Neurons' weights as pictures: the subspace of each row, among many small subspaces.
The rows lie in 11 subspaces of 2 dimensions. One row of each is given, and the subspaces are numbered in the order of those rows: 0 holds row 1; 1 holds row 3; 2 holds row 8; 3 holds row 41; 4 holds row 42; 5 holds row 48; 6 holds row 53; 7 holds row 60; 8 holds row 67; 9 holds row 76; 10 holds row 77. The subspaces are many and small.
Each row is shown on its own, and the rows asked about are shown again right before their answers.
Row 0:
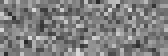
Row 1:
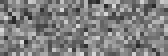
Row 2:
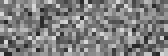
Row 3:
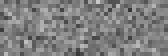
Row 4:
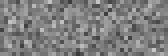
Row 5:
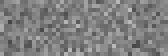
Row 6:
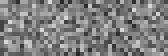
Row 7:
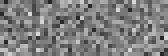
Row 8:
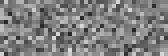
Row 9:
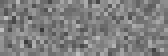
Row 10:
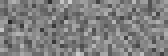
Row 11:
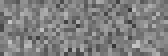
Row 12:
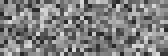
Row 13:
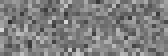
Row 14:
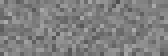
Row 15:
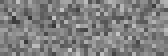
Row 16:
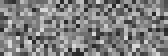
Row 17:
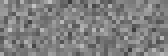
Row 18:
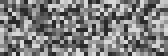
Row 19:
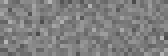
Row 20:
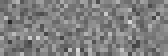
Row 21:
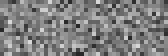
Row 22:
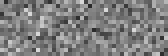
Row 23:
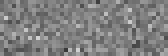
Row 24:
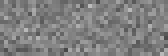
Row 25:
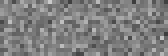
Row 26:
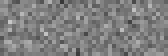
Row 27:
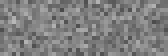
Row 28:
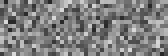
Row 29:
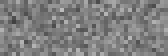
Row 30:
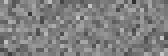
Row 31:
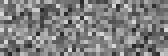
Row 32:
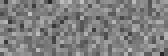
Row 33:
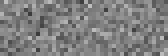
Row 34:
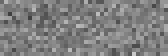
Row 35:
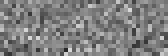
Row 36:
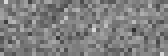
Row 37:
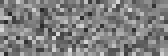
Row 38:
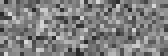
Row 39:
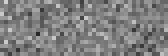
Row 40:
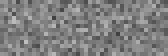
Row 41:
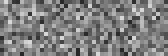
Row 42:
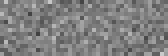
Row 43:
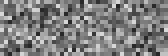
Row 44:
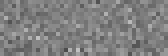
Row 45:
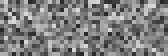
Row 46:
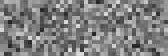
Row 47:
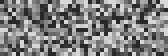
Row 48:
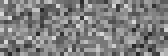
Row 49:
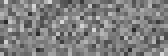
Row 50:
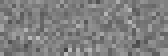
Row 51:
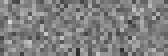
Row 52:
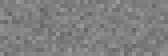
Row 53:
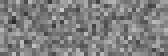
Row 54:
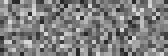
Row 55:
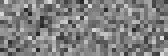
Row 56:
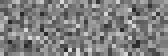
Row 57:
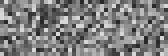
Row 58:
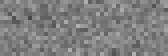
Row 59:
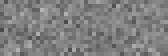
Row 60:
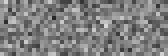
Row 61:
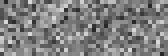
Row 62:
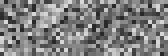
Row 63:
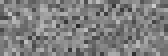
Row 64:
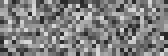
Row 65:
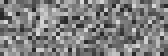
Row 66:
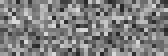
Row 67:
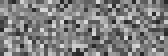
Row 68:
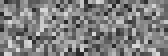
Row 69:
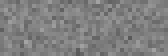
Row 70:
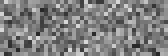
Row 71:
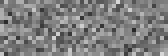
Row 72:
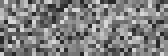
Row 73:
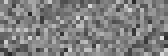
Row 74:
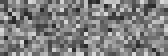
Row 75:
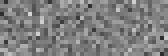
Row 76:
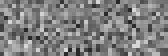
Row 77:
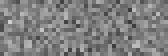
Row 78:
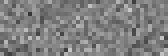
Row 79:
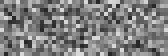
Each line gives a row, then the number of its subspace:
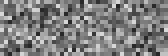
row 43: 5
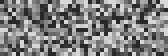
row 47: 7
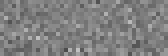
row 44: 3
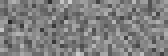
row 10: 4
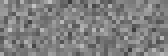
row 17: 2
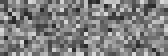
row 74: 0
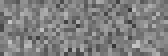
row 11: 10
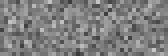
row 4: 1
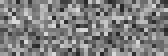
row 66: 7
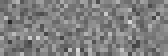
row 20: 3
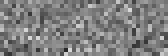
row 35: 9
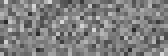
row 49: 1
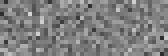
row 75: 10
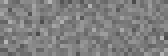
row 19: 10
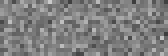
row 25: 8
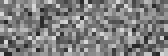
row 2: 4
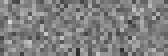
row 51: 3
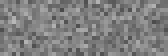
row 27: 6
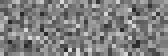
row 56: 9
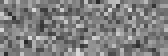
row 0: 1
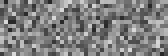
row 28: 6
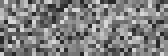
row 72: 0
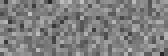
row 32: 4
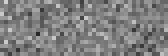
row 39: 5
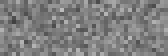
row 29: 6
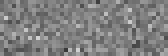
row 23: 3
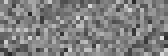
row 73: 9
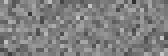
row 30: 9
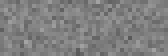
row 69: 1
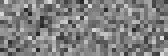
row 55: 8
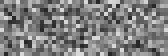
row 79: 1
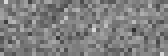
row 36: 0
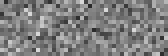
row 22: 8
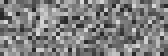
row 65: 6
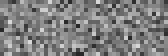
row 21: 8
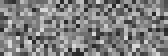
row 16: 8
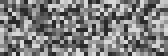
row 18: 6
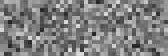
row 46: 4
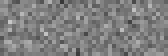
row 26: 9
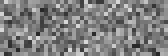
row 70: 4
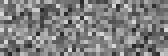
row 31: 5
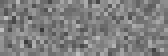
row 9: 2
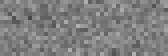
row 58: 7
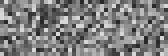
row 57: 6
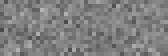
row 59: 5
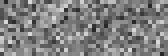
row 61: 0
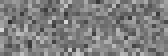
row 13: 5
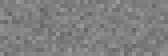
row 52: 2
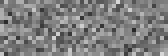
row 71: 2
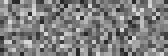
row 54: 3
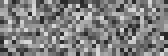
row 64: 3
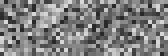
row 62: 0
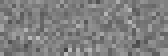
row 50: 9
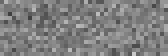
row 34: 7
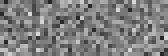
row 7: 10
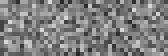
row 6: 10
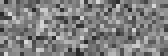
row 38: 1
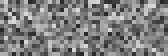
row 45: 0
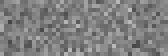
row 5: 10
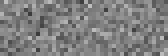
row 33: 8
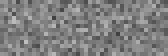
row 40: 7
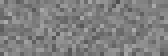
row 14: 2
